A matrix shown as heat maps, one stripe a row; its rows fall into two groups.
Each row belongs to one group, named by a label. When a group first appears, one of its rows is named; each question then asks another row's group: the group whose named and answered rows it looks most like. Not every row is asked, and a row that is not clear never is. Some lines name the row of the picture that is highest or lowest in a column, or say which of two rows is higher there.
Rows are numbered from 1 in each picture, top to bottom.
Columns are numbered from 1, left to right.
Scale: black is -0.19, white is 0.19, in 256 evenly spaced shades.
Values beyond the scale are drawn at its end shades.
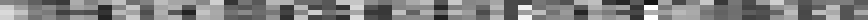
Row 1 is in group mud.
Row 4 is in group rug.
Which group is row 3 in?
rug
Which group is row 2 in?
rug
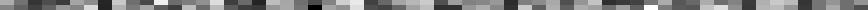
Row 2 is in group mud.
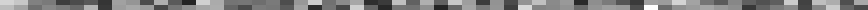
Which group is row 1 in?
rug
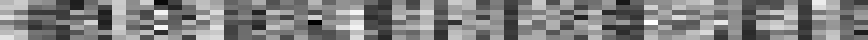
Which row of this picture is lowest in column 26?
1
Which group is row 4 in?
rug
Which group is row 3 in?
mud
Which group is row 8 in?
rug
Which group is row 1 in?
rug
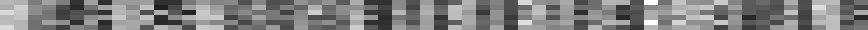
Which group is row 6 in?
rug
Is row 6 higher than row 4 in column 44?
No
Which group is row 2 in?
rug
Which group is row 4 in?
rug
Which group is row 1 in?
rug
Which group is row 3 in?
rug
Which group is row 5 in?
rug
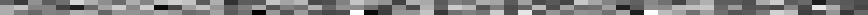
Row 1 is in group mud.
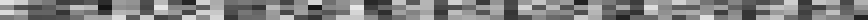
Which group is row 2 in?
mud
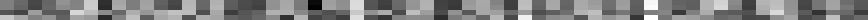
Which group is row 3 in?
mud
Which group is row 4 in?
rug
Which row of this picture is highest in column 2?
4
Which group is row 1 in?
mud
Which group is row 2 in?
mud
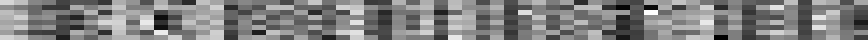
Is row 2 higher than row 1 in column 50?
No
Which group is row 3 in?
rug
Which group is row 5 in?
mud
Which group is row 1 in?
rug
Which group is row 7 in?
mud
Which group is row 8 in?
rug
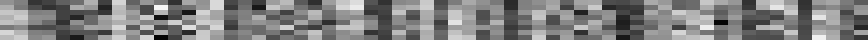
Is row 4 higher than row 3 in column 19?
Yes
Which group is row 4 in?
rug
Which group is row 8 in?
rug
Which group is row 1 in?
mud
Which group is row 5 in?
rug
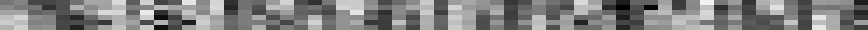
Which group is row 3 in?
mud
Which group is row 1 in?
mud
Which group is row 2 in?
mud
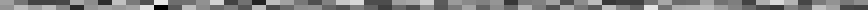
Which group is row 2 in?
rug
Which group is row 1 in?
mud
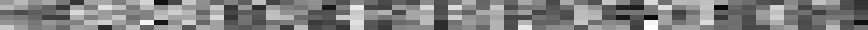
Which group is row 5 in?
mud
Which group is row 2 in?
mud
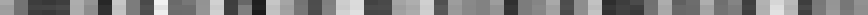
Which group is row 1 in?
mud
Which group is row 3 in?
mud
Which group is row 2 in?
mud
